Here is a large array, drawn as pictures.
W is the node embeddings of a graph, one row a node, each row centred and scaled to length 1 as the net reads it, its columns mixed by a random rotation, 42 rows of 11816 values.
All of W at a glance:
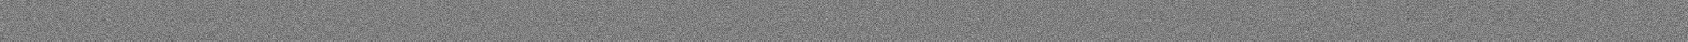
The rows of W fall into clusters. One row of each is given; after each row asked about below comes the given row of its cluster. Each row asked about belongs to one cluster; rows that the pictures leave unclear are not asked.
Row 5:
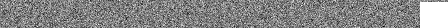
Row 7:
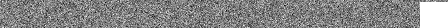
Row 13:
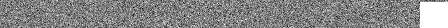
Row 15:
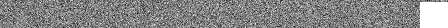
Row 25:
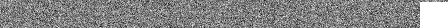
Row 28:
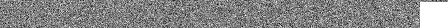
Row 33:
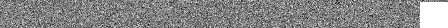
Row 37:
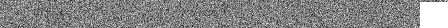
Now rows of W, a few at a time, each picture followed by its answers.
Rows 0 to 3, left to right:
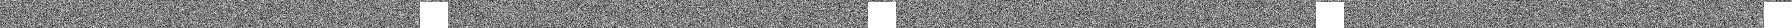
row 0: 28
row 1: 13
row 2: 5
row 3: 28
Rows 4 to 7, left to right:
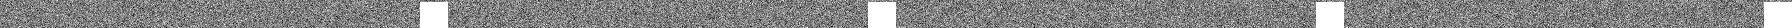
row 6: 7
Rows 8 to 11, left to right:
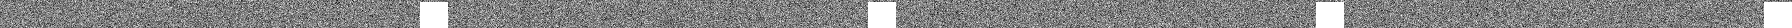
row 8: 33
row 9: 5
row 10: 37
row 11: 13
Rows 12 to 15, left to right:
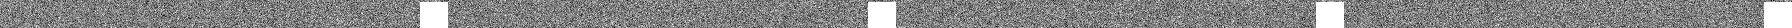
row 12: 25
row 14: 7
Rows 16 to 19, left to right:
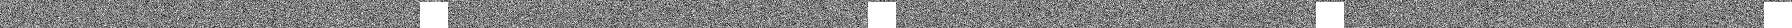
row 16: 25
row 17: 28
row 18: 13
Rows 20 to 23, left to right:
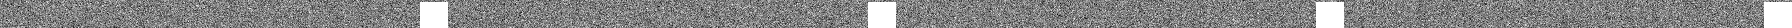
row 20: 13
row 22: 25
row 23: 5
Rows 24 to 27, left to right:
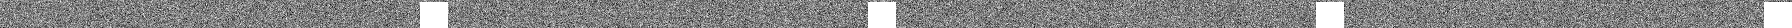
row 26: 7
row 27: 5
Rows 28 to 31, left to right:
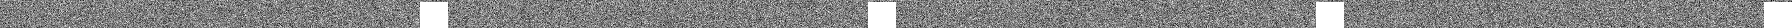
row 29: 5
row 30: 28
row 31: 15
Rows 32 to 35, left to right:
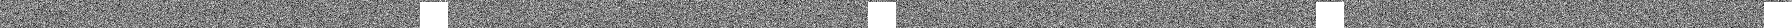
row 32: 37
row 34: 13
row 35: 37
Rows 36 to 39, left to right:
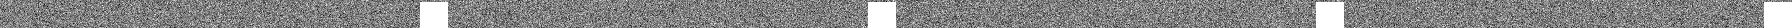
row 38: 15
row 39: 33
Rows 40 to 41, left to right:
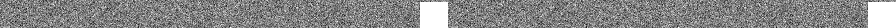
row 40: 7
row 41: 7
